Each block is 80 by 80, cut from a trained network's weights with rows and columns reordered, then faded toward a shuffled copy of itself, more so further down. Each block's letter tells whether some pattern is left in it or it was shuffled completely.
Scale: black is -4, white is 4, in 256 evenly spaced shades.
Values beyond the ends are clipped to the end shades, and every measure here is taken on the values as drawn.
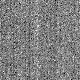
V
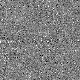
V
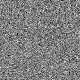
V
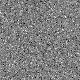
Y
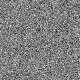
Y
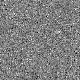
V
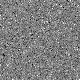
Y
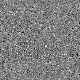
V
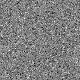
V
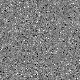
V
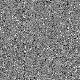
V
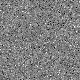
Y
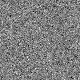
Y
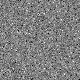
Y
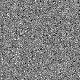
V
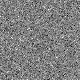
Y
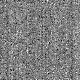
V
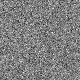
Y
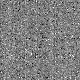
V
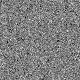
Y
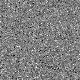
V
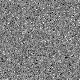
Y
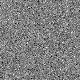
V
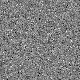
Y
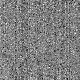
V
